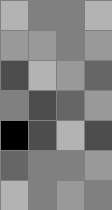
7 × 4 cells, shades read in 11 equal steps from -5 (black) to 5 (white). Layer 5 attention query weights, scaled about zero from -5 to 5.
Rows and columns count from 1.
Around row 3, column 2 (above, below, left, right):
1 -2 -2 1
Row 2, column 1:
1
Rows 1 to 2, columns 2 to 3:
0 0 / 1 0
